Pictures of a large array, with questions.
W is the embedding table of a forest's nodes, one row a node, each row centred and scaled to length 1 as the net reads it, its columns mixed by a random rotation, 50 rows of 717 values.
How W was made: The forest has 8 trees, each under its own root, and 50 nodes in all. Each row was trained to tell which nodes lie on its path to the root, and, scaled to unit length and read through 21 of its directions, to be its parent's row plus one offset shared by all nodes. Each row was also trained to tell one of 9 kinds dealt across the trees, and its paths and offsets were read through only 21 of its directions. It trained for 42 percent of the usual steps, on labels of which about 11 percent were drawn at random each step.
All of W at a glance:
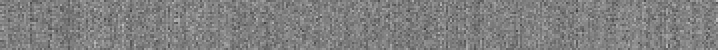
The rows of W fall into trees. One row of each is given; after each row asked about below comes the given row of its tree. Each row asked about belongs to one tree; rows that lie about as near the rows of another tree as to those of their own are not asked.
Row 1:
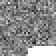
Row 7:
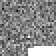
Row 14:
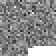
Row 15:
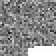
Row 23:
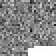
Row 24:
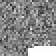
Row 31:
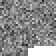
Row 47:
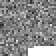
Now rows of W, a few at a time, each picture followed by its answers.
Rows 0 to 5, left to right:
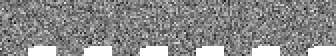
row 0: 47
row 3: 7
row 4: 23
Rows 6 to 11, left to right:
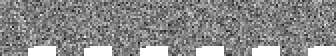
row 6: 24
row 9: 47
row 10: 47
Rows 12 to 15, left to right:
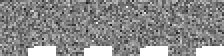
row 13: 23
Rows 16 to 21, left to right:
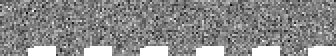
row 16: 23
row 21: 47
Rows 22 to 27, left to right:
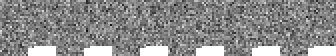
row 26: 15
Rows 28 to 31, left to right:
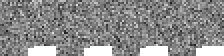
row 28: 47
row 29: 15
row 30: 24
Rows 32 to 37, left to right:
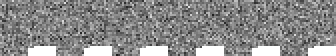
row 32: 15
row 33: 1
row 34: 47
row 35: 23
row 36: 23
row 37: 15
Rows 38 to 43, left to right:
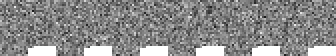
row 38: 14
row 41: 24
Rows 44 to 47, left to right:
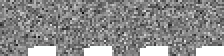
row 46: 15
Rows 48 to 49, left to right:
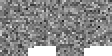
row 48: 15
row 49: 31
